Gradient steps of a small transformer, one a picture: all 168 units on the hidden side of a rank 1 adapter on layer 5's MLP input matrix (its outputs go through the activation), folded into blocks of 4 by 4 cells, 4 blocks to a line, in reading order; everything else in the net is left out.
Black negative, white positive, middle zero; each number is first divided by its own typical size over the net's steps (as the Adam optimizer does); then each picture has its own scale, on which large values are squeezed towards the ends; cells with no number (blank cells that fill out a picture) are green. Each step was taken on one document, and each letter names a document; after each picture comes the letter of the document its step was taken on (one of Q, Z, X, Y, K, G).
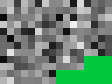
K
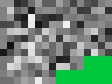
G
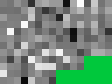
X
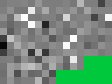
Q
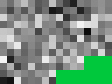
K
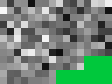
X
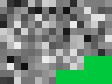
K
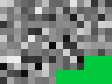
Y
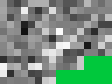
Y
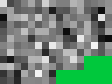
K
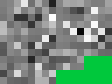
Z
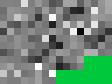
Z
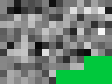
X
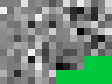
Z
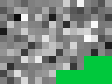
Z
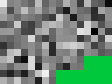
Y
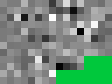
Z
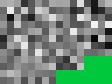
G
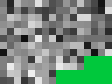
G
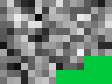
G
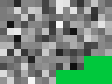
X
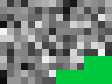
K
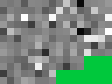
Z
